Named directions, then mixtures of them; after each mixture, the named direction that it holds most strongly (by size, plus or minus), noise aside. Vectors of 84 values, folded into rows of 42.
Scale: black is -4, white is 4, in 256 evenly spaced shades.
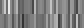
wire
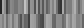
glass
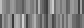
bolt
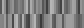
glass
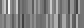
wire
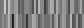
wire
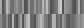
glass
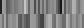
glass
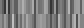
wire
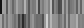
glass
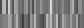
wire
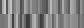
glass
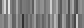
wire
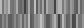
glass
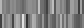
bolt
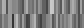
bolt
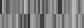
glass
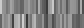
bolt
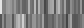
bolt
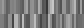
bolt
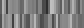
bolt
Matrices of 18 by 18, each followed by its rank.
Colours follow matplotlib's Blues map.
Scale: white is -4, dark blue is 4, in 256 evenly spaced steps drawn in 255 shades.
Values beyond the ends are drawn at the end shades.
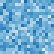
full rank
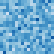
full rank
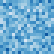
full rank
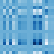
one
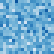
full rank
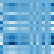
one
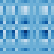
one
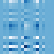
one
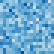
full rank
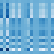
one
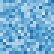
full rank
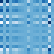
one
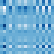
one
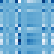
one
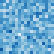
full rank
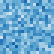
full rank
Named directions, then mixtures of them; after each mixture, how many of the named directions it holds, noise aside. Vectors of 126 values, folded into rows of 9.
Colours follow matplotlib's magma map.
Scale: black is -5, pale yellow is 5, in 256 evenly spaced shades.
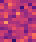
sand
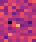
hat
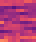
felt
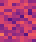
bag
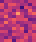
two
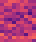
two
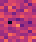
one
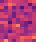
three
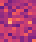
two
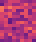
three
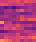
one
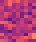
three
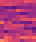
one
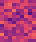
one
